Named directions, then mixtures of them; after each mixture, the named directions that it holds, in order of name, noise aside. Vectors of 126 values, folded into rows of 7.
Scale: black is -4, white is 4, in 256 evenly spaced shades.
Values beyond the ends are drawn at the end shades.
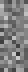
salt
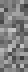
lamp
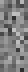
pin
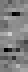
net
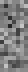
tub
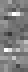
net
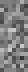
lamp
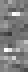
net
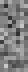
tub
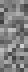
lamp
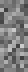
lamp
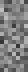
lamp, salt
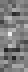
lamp, net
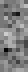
net, tub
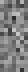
pin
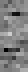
net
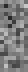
tub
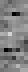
net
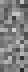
lamp, pin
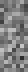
lamp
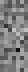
net, pin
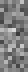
lamp, tub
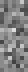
lamp, tub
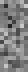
tub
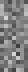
salt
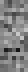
net, pin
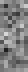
net, tub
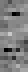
net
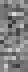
net, tub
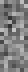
pin, tub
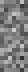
lamp, pin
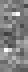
net, tub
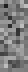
tub
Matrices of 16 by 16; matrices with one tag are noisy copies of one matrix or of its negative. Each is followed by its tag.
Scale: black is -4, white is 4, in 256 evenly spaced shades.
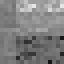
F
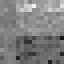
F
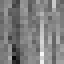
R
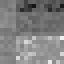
F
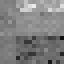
F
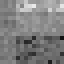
F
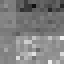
F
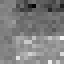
F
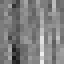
R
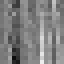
R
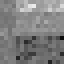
F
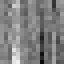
R
